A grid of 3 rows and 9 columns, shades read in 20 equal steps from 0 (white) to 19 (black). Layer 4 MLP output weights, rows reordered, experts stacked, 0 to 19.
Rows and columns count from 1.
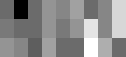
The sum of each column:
29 39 34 23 30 26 13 24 17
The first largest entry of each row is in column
2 2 3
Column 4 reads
8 8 7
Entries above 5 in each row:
8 7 8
